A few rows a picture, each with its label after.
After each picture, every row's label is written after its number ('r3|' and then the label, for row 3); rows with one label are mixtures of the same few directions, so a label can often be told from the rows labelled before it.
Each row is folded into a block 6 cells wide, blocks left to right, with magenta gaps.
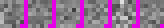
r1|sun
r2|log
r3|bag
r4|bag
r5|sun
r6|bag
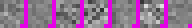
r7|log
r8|log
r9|log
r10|bag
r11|sun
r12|log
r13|log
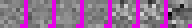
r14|bag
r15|sun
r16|log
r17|bag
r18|sun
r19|sun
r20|sun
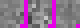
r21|bag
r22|sun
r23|sun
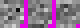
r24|bag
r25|bag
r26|log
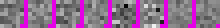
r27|log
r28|sun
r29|log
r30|sun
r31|sun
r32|bag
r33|sun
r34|sun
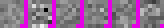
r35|sun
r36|bag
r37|bag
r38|bag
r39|sun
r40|log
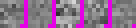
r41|sun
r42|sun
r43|log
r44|bag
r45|log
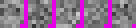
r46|log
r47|sun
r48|bag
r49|bag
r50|sun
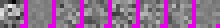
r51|log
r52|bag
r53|bag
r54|log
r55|log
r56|log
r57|sun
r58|log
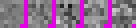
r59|sun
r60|sun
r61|sun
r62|log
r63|log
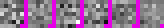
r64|bag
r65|sun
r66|bag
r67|bag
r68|log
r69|sun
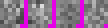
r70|bag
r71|sun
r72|sun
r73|sun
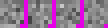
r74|bag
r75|sun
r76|bag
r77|sun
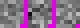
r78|log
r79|sun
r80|bag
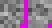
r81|log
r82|log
